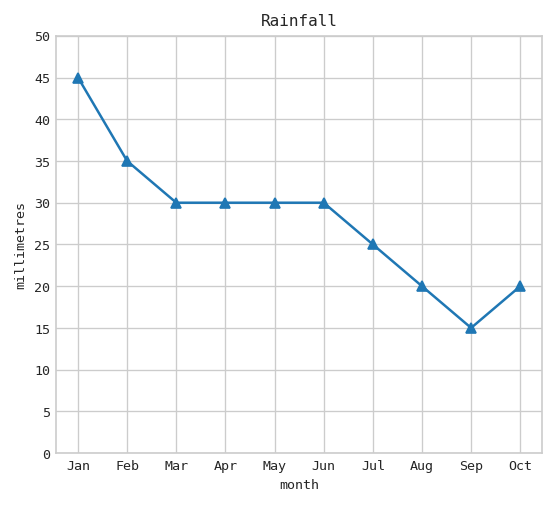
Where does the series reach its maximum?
Jan
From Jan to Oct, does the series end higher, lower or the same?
lower
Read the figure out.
Title: Rainfall
x-axis: month, ticks Jan Feb Mar Apr May Jun Jul Aug Sep Oct
y-axis: millimetres, ticks 0 5 10 15 20 25 30 35 40 45 50
Values:
45 35 30 30 30 30 25 20 15 20
